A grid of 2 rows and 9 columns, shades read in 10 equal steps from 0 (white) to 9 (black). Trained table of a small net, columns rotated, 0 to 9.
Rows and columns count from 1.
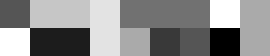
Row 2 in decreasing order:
9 8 8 7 6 3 3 1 0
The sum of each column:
6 10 10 2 8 12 11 9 6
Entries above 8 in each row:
0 1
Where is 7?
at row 2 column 6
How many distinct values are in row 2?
7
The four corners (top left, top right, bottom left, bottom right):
6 3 0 3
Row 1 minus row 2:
6 -6 -6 0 2 -2 -1 -9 0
